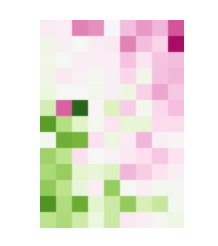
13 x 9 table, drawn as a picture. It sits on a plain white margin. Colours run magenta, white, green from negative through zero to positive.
In the middle left lies a patch that is rougher than the rest. Neither half mirrors the other. Values change most from cell to cell in the middle left. Values rise toward the bottom left. The ninth with the lowest average is the top right.
